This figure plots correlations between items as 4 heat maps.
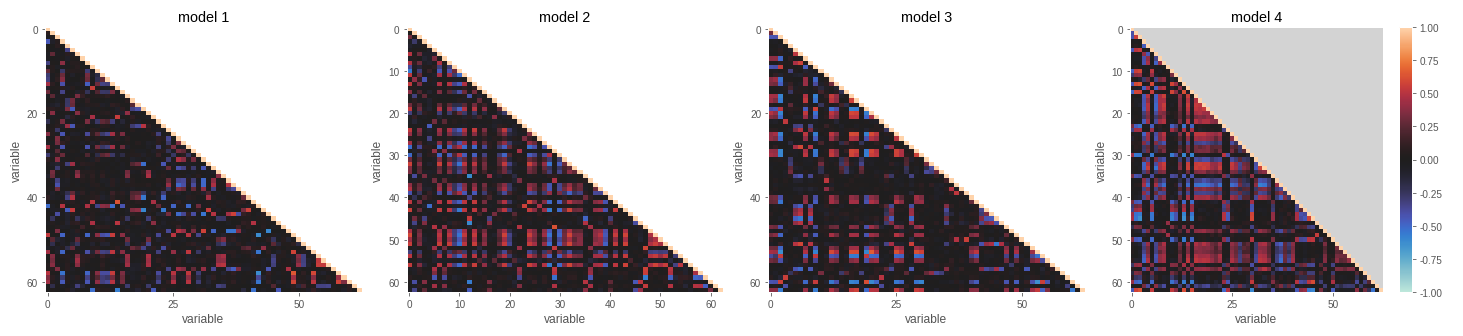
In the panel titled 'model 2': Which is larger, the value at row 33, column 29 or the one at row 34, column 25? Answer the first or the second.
the second
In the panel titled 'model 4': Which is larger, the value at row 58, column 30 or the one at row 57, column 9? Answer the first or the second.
the second
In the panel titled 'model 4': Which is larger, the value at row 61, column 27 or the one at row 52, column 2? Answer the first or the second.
the first
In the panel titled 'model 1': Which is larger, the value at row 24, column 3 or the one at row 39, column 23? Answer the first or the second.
the first
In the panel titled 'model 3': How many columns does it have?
63
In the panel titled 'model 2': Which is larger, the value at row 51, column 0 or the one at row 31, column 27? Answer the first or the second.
the first
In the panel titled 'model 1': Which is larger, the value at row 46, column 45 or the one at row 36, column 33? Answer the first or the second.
the second
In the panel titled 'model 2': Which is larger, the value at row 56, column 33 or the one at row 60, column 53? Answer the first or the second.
the first
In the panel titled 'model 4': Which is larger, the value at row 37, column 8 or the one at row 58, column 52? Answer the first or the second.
the second
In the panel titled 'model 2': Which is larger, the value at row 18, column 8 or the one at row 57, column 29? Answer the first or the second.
the second
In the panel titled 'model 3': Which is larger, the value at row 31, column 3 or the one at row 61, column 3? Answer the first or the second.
the first
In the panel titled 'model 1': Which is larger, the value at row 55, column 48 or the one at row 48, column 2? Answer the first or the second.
the second
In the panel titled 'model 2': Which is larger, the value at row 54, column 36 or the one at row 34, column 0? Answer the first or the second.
the second
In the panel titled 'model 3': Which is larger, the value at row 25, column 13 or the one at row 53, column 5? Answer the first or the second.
the first
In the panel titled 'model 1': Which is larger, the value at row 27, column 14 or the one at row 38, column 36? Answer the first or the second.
the first
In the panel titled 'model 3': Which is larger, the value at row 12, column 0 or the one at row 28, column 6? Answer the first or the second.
the second
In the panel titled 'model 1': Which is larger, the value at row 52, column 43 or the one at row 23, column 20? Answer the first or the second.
the first
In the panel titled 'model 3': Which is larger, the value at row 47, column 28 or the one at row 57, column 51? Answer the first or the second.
the first
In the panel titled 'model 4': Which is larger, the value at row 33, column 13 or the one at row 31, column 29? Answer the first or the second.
the first
